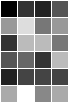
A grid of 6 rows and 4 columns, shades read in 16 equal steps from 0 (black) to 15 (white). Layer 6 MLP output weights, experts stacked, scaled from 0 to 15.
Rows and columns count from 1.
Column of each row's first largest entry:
4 2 2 4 2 2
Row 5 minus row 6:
-8 -11 -4 -6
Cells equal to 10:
2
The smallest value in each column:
0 3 2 4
